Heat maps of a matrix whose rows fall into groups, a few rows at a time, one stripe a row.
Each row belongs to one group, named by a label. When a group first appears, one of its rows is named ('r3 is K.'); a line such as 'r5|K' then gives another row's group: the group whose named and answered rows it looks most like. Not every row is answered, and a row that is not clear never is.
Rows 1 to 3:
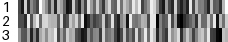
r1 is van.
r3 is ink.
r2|ink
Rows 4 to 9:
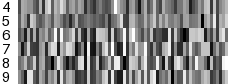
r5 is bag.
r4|bag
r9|ink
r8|van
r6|ink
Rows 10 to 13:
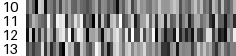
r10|bag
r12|ink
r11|ink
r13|van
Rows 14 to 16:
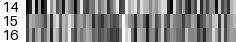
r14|van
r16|bag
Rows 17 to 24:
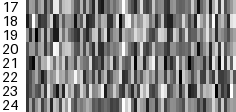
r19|van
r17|bag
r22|ink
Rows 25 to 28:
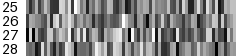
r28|van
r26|bag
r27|ink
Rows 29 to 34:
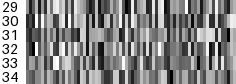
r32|ink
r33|bag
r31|van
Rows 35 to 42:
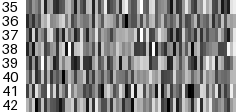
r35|van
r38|ink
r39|van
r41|ink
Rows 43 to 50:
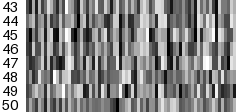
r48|bag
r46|van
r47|van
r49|ink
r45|van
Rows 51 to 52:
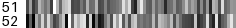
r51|bag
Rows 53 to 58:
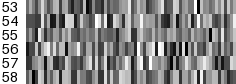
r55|bag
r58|bag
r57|van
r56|ink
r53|bag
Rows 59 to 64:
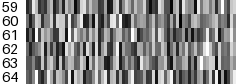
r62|van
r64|ink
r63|van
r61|ink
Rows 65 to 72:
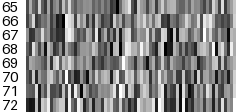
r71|ink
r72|ink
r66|van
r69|bag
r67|van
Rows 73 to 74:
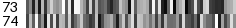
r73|ink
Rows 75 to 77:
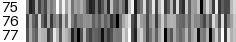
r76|bag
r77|bag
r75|ink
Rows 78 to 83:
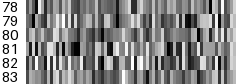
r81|van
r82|ink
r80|bag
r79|ink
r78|bag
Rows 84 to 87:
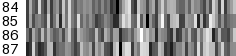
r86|van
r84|bag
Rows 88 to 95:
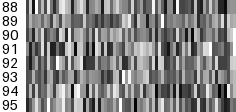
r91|van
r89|bag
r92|ink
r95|ink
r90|ink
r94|ink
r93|van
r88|ink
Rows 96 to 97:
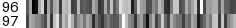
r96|bag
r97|bag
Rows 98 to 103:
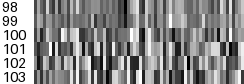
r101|van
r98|bag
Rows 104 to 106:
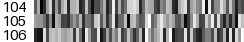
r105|van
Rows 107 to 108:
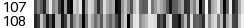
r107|van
